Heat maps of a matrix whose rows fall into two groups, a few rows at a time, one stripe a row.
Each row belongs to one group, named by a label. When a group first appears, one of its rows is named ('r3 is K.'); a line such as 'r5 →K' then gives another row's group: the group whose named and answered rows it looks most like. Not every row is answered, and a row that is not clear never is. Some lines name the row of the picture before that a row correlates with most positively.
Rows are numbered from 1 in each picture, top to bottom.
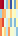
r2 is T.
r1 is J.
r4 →J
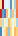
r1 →J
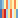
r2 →T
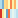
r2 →J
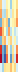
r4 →J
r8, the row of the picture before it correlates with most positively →1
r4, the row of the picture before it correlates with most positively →2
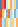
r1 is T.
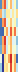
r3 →T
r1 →T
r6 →T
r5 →T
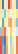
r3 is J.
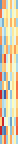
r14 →J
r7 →T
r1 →T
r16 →T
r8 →T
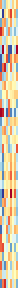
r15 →T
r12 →J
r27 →J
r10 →T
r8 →T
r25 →J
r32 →T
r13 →J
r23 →T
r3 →T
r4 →J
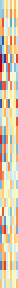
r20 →J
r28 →J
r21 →T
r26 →T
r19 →J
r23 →T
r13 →T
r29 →T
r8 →J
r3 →J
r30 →T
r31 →T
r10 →T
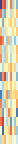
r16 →T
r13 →J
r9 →T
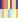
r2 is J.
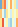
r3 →J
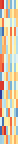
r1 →J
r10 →J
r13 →J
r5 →T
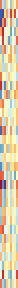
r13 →J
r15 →T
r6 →T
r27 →T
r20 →J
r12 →J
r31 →J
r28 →T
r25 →T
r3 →T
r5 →J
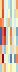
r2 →J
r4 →T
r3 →J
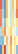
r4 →T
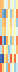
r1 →J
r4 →T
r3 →T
